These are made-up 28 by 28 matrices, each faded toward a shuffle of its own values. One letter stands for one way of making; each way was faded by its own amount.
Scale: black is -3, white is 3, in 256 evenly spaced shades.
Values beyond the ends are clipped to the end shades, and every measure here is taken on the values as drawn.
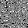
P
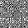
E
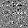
P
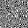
E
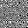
E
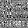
E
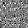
E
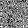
P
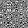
E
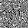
P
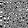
E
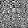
E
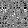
E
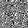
P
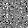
P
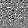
P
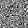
E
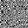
E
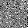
P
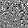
P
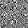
E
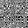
E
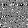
P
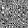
E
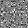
P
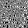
P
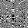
P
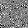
P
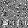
E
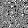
P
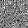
P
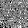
P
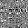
E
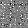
P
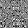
E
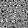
P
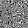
P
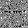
P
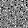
P
